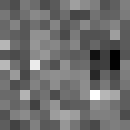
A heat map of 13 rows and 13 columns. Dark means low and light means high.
Ninth with the highest average: bottom right. Ninth with the lowest average: middle right. Mirror symmetry: none. Histogram: heavy tails on both sides. Odd patch: lower, in the middle right.
